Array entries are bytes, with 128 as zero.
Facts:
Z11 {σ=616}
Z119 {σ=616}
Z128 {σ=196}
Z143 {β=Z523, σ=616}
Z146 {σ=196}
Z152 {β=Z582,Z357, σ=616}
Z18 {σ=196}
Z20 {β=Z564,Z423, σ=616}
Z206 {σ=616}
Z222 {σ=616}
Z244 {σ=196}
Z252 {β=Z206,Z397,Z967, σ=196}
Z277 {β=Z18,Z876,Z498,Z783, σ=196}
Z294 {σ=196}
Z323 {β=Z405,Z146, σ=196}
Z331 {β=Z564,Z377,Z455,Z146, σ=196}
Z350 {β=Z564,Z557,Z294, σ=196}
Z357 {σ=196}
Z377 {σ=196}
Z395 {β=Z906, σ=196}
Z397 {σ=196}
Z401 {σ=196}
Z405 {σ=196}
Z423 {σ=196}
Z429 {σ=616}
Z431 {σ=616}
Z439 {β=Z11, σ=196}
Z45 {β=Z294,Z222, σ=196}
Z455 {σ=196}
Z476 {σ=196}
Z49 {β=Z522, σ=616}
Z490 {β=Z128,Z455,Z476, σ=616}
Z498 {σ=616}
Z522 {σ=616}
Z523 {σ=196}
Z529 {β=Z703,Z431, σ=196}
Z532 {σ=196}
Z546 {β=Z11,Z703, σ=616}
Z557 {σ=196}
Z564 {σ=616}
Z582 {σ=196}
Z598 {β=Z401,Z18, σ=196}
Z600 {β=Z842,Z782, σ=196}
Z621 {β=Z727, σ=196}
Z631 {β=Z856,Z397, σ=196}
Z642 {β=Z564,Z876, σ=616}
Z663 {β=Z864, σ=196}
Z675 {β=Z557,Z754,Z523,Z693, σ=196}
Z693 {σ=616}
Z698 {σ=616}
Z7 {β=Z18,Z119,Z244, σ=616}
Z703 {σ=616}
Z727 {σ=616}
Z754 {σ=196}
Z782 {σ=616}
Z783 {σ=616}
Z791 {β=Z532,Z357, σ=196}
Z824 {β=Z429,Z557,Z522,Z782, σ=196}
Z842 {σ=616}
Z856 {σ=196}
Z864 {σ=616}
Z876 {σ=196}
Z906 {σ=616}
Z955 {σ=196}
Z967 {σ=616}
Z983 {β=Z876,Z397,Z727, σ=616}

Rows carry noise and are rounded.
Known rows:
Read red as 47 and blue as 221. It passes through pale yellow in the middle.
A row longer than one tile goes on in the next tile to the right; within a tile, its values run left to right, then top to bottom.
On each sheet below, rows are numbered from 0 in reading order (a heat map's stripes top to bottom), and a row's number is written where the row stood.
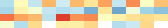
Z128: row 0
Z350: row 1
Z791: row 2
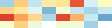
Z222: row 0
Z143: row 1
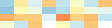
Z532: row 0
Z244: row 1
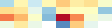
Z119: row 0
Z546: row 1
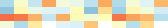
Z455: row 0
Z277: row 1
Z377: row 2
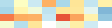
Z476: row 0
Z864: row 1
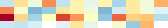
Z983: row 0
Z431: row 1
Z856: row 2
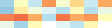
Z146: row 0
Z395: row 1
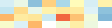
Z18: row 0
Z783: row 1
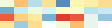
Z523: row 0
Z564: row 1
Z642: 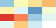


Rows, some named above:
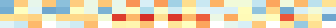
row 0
Z357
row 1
Z357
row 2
Z45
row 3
Z294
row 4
Z277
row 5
Z523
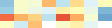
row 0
Z423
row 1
Z693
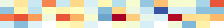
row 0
Z323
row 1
Z693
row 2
Z727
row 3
Z621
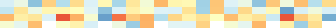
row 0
Z18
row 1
Z693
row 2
Z856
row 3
Z598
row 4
Z18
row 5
Z523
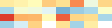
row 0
Z529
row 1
Z675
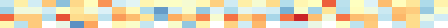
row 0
Z754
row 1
Z397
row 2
Z522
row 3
Z600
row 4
Z557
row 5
Z331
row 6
Z955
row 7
Z7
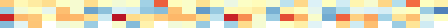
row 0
Z439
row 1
Z49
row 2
Z621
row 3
Z49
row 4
Z11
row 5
Z693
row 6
Z557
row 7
Z152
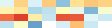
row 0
Z490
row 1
Z20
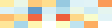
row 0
Z824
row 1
Z876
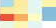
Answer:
Z698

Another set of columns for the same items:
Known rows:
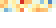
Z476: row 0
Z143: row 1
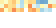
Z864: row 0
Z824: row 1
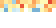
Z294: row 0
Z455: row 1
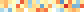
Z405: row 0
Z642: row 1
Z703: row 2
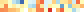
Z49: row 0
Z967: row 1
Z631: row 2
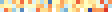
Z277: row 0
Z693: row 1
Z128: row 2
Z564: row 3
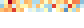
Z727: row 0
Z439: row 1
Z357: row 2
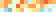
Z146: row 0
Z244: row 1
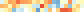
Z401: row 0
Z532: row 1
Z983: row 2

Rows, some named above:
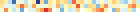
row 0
Z675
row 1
Z490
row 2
Z294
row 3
Z20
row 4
Z45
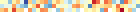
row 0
Z152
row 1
Z431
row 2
Z45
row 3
Z397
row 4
Z7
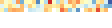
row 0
Z222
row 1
Z323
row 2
Z598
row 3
Z152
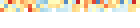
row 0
Z856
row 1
Z600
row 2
Z323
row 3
Z557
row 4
Z323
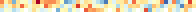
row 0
Z754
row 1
Z876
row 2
Z350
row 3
Z49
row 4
Z621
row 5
Z791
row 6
Z331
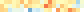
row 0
Z955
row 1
Z423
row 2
Z698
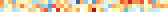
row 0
Z754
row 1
Z546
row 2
Z782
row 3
Z7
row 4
Z18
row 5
Z523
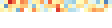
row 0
Z397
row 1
Z621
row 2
Z600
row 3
Z143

